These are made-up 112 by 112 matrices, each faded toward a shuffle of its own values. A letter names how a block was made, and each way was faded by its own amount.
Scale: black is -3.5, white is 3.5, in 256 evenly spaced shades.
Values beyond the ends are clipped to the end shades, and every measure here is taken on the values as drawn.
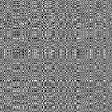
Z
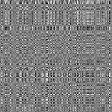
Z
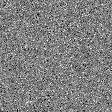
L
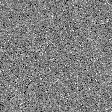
L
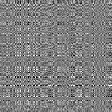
Z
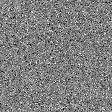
L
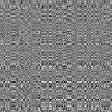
Z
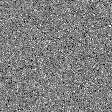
L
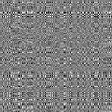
Z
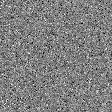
L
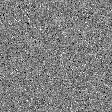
L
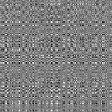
Z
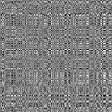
Z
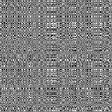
Z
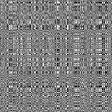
Z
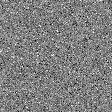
L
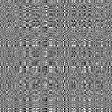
Z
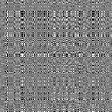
Z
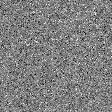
L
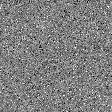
L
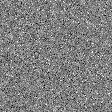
L
